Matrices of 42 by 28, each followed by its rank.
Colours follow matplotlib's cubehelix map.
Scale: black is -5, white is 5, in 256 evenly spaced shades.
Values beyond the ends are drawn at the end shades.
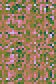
five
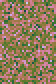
full rank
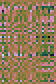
three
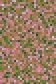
full rank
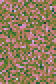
full rank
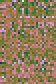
five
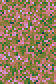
full rank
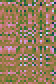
three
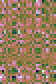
three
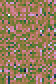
five
